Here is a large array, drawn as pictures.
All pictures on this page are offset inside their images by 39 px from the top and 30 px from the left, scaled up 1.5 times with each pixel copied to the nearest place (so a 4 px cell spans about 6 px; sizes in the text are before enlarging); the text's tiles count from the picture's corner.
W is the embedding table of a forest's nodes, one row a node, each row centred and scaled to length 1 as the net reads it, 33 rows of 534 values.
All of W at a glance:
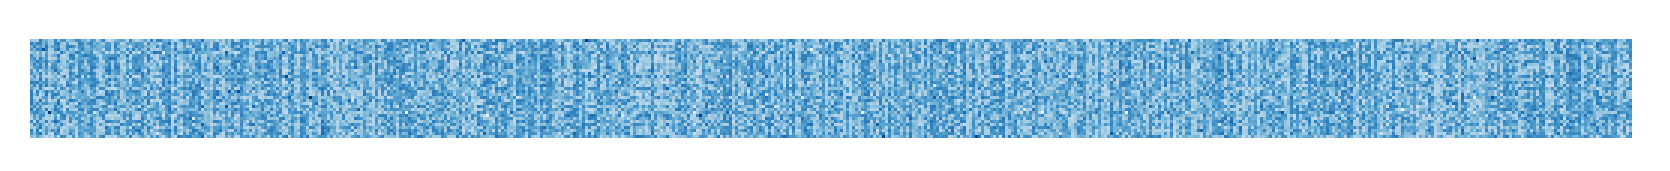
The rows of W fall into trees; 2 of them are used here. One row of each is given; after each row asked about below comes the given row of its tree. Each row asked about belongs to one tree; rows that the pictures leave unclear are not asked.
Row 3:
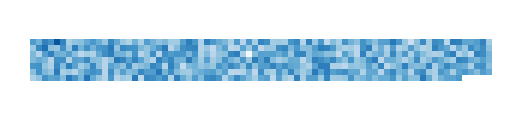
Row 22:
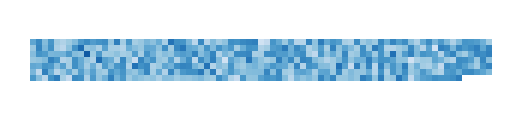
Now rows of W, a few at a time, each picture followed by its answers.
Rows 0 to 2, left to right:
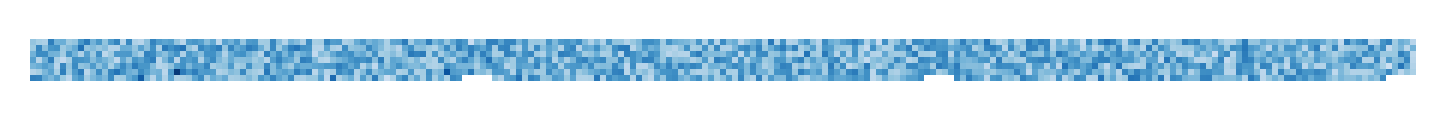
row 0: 22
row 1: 3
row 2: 3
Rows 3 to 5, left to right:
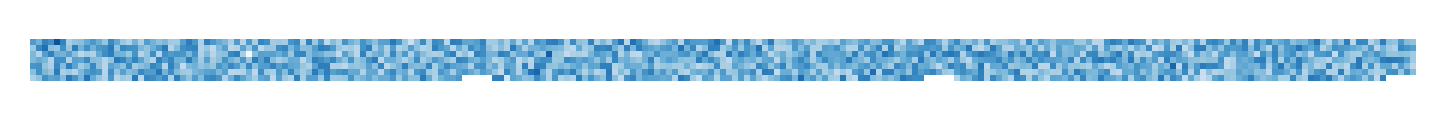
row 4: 22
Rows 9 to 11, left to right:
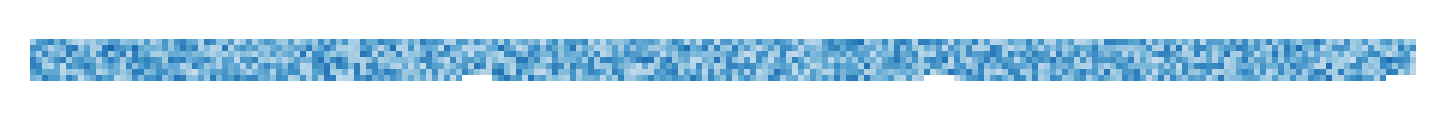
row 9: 3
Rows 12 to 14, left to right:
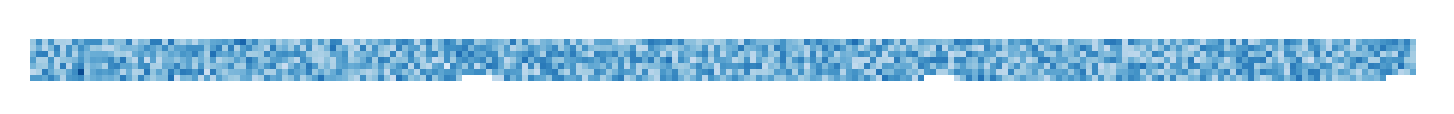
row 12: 22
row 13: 3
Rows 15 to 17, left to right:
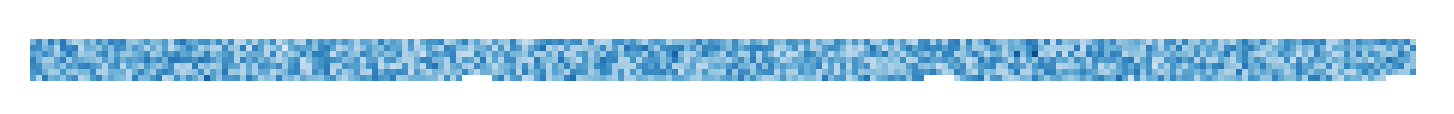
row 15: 3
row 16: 22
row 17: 3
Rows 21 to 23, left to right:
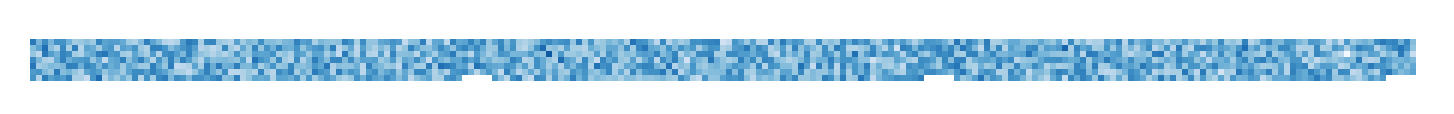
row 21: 3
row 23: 3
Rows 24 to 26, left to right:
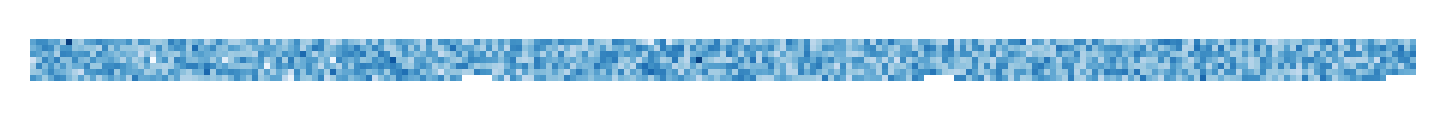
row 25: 22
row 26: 22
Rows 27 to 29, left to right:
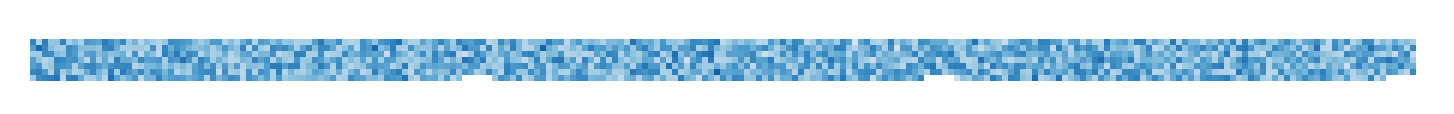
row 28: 22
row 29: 3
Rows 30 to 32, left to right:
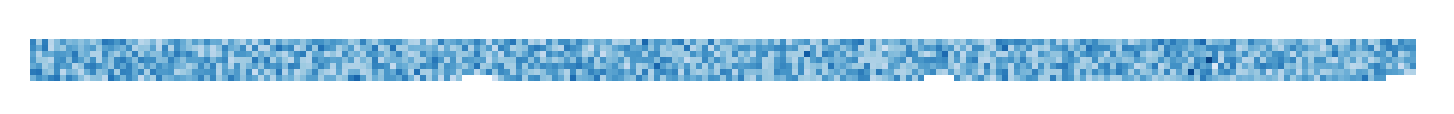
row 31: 3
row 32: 22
